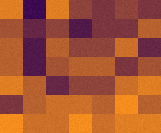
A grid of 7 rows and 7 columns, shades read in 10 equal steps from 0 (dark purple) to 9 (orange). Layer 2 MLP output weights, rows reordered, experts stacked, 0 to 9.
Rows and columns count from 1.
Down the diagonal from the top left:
8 2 6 6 4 9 8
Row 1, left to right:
8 0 8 4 3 4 3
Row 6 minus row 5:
-5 0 5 3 2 2 -2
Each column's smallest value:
3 0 2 1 3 3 2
